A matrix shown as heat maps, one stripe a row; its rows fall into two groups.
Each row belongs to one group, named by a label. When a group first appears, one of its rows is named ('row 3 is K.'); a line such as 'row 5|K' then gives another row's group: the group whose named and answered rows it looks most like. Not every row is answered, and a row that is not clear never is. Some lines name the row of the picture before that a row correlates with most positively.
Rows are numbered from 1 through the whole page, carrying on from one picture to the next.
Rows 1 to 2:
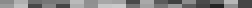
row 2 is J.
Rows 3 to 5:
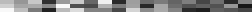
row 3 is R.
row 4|R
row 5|R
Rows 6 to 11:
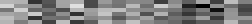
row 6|J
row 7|R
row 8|J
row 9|R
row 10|J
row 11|R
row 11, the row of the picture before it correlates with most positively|4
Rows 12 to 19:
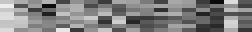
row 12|J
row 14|J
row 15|R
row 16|J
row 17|J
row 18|J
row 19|R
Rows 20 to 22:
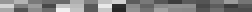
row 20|J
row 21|R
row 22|R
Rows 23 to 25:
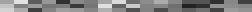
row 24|R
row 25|J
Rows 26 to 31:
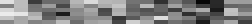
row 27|J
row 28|J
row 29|J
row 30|R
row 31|R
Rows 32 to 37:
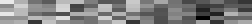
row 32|R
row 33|R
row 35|J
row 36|R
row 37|J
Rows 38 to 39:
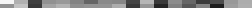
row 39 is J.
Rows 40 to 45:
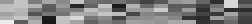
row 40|J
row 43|J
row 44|R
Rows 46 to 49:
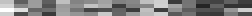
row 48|J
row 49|R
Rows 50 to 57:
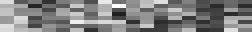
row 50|R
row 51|J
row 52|R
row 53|R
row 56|J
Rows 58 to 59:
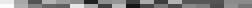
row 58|J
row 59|J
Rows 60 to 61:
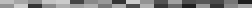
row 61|J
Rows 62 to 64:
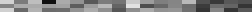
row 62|R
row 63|R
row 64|R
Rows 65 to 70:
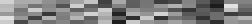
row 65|J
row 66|J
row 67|R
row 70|R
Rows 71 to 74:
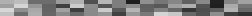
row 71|J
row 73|R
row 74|R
